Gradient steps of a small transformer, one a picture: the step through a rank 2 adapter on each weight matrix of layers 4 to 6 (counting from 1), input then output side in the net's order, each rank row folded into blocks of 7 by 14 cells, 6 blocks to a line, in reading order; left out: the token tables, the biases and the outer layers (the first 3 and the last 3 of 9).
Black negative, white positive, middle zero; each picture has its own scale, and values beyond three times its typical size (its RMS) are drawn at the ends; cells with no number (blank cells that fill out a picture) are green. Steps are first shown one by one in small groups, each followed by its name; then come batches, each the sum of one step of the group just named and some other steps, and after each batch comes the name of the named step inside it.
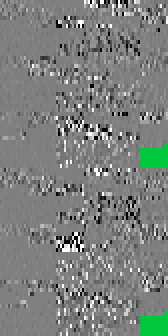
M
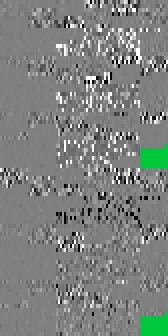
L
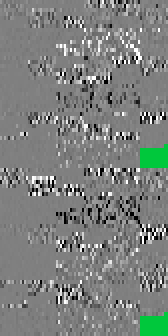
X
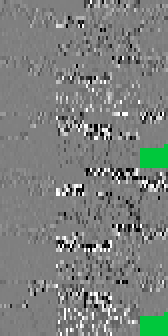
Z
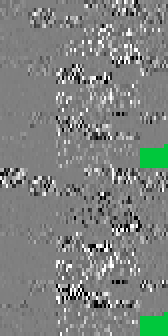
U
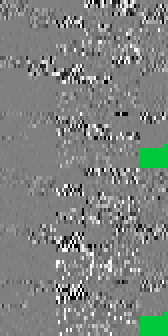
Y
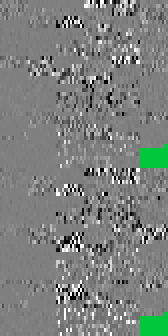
Y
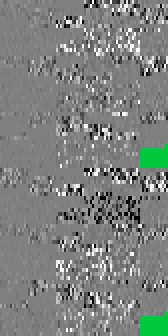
Z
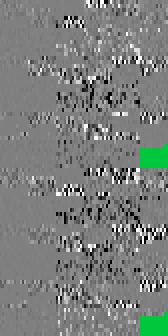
X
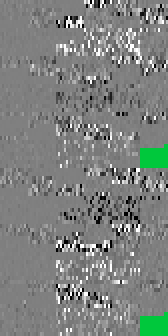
M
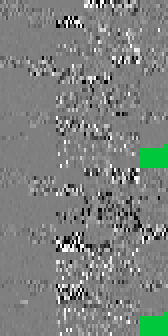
Y
